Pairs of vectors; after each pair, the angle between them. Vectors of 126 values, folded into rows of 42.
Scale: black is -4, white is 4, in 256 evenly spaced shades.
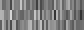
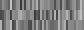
nearly opposite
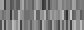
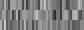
partly opposed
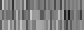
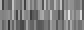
nearly opposite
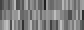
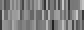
partly aligned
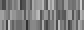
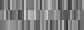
orthogonal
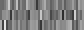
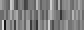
partly opposed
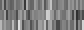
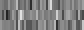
partly aligned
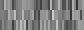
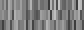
partly aligned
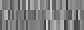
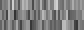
orthogonal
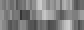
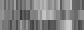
nearly parallel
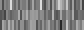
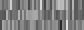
nearly parallel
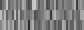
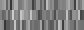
partly opposed
